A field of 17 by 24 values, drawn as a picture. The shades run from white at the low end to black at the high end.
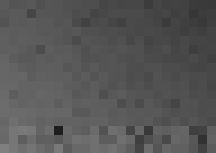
Mirror symmetry: none. Histogram: bell-shaped. Slope: up to the top right. Stripes: none. Ninth with the highest average: top right. Seam: horizontal, 80% of the way down, the top part calmer.
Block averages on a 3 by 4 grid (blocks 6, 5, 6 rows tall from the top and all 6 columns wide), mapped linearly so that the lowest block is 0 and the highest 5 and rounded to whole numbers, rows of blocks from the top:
2 3 4 5
1 2 3 4
0 1 2 3
